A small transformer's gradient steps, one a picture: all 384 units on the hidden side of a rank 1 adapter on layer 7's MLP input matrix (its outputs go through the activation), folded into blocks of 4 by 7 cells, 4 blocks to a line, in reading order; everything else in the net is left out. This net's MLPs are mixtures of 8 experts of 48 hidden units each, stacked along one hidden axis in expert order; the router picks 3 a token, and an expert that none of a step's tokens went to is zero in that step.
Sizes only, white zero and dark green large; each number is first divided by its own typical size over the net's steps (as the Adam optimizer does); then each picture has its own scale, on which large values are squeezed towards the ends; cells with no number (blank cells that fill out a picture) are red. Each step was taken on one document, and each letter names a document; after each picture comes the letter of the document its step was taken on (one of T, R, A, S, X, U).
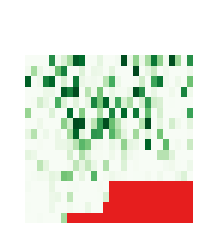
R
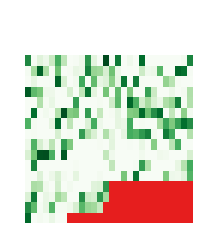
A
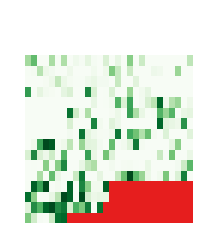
A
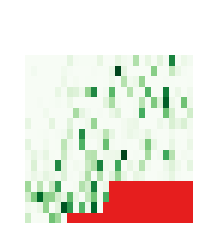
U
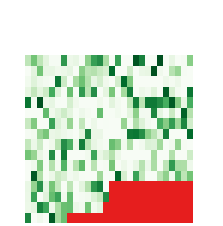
A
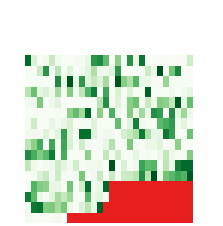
A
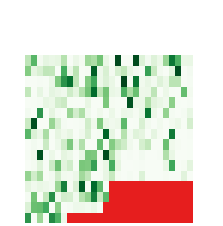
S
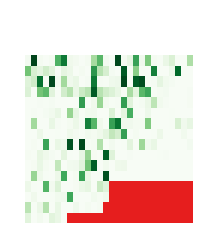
S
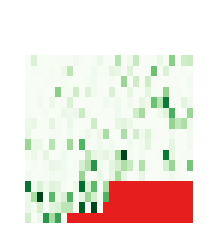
U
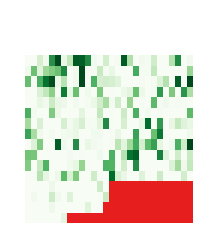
R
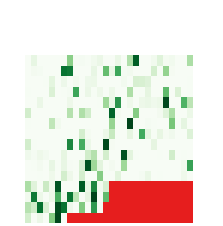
U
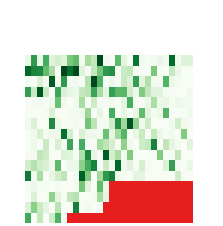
S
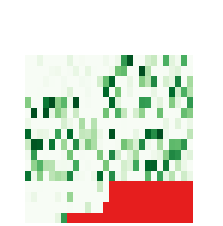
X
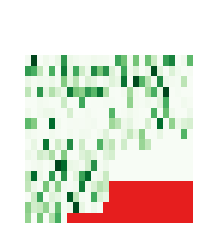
S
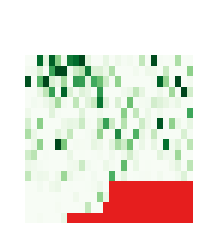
R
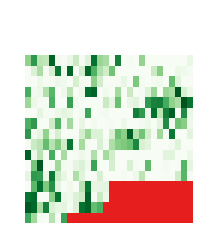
A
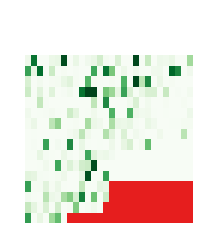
S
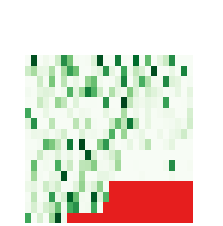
S
